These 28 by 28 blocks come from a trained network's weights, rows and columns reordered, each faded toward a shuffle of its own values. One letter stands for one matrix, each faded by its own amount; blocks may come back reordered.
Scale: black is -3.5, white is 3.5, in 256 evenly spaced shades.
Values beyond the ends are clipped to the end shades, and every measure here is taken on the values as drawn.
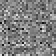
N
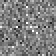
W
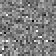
W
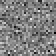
W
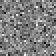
W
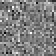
N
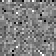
W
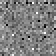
W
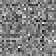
N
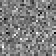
W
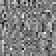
N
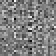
N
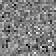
W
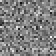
N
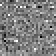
W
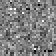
W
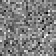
W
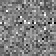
W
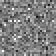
W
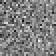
W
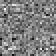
N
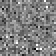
W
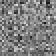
N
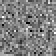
W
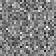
N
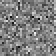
W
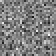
N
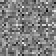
N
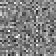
N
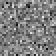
W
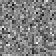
W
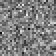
W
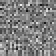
N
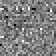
W
